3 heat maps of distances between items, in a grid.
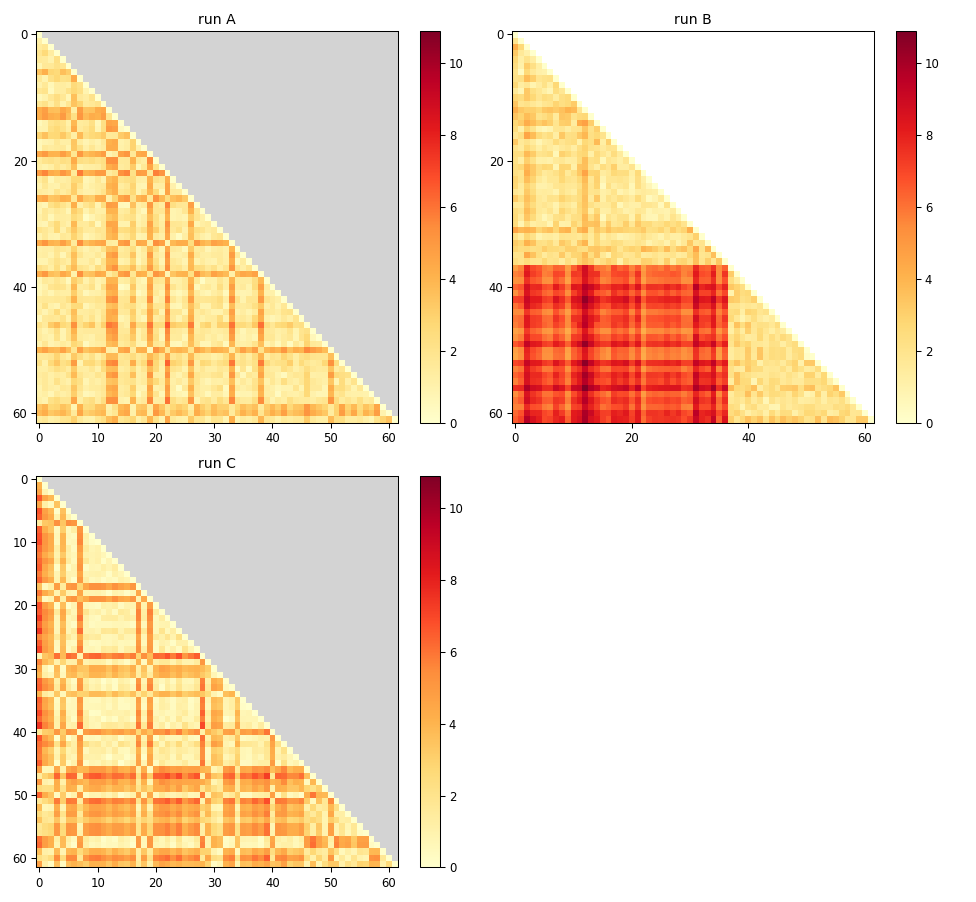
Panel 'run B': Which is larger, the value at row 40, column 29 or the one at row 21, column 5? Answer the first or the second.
the first
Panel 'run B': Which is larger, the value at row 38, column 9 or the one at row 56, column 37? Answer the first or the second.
the first
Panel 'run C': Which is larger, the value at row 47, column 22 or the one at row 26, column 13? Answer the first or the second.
the first
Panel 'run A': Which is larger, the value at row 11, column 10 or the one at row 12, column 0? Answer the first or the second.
the second
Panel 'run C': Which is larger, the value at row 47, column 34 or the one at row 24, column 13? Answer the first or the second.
the first
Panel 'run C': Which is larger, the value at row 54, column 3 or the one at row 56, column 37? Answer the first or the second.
the second
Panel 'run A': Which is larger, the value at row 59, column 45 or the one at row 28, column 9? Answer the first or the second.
the first
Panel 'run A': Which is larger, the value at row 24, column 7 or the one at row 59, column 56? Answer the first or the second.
the second
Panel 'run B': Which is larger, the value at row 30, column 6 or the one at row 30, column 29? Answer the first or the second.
the second
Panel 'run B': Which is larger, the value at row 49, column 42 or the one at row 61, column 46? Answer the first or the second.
the second
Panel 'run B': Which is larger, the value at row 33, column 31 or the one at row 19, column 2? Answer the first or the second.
the second
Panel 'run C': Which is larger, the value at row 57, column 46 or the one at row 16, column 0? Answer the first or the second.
the second
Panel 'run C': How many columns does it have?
62
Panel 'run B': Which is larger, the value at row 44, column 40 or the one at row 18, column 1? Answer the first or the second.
the first
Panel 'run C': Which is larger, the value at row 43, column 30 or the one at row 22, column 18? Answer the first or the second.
the first
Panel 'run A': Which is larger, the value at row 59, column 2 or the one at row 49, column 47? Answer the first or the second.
the first
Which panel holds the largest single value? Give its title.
run B
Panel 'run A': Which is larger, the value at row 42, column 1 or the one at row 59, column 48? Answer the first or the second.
the second
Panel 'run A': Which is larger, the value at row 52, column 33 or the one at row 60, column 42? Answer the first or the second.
the first
